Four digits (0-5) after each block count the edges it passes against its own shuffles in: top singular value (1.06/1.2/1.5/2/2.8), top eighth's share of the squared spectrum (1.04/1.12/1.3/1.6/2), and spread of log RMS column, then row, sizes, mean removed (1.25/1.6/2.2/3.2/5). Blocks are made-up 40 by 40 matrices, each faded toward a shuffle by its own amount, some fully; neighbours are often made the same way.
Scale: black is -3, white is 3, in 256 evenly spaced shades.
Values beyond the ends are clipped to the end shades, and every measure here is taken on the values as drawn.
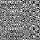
4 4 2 2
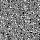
1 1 0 0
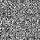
3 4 1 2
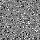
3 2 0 1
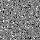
2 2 0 1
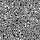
1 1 0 0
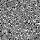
2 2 0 1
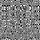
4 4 2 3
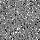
0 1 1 0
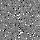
1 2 1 0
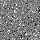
1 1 0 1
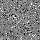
0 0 0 0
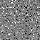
2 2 0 1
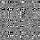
4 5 3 3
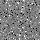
0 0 0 0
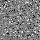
0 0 0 0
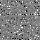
2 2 1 1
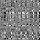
4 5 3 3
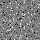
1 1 0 0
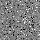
1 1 1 0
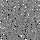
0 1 0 0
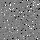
0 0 0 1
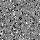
2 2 1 0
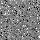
2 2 1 0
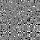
4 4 2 2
